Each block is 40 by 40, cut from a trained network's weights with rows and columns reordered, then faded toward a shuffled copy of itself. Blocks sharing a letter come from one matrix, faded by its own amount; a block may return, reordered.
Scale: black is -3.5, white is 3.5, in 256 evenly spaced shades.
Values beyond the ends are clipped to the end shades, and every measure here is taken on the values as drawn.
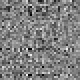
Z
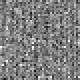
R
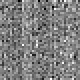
R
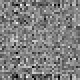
Z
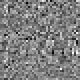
Z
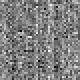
R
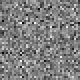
Z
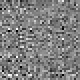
Z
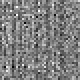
R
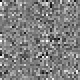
Z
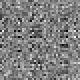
Z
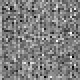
R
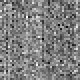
R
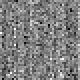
R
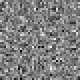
Z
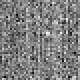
R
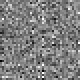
Z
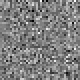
Z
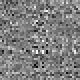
Z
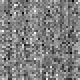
R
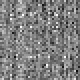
R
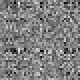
Z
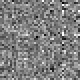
Z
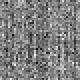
R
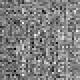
R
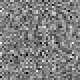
Z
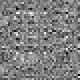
Z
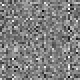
Z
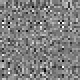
Z
